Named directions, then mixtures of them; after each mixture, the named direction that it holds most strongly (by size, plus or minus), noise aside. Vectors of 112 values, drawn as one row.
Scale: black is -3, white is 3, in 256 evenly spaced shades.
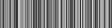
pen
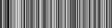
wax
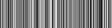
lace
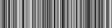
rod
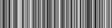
rod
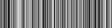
rod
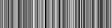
pen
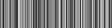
pen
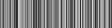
pen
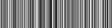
lace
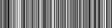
wax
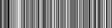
wax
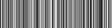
lace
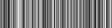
rod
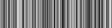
rod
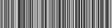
pen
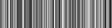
rod
